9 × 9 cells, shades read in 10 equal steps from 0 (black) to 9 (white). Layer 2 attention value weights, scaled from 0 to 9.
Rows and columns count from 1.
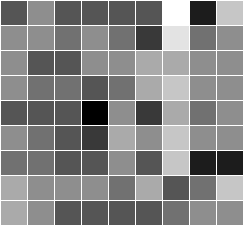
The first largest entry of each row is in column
7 7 6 7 7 7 7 9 1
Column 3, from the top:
3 4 3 4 3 3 3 5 3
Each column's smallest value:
3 3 3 0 3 2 3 1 1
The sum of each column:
42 38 31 29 39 36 57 34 45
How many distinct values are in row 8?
5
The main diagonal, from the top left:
3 5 3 3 5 5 7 4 5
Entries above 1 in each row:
8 9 9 9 8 9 7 9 9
